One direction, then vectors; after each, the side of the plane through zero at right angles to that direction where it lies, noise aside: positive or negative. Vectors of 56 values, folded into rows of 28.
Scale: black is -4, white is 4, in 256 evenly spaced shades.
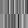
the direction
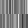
negative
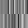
positive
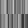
negative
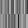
positive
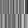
positive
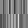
negative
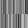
positive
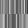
positive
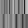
negative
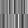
negative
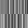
positive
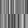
positive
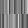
negative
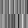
positive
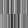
positive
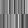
negative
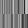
negative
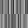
positive
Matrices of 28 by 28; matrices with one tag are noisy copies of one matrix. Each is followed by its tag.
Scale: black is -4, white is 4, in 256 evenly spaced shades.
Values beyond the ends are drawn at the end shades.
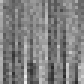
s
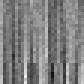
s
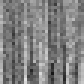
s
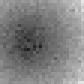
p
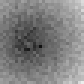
p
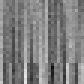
s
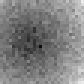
p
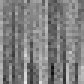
s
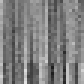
s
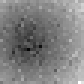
p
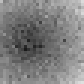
p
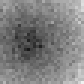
p
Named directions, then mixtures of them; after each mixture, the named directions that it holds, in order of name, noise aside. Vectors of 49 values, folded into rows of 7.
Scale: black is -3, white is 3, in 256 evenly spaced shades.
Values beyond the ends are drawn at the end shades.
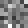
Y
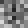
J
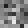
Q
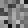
Y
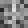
J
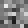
Q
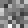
J, Q, Y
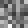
J, Q, Y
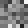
Q, Y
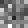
J, Q, Y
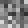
J, Q, Y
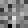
J, Y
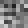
J, Q, Y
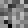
Y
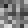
J, Q, Y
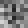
J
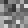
J, Y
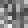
J, Q, Y
